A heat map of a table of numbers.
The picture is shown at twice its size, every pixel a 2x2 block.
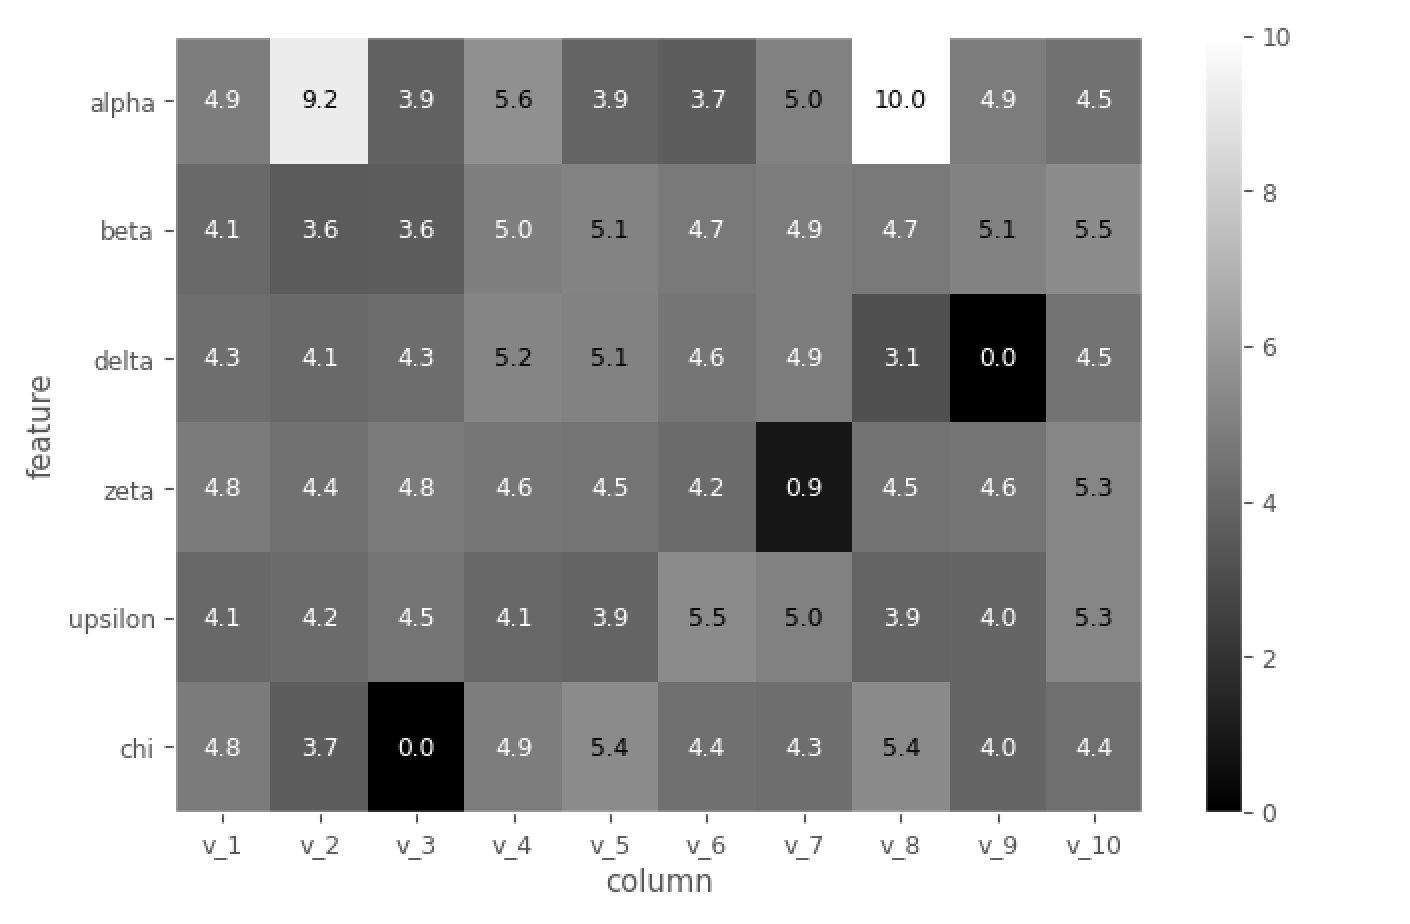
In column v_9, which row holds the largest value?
beta
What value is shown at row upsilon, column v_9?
4.0
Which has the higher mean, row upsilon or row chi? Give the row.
upsilon
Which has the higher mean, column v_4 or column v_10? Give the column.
v_10
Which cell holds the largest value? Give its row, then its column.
alpha, v_8
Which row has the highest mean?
alpha
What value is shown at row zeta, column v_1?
4.8
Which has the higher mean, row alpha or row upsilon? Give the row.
alpha
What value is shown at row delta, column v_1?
4.3
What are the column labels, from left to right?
v_1, v_2, v_3, v_4, v_5, v_6, v_7, v_8, v_9, v_10
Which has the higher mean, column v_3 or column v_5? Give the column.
v_5
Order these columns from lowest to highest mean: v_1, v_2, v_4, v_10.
v_1, v_2, v_4, v_10
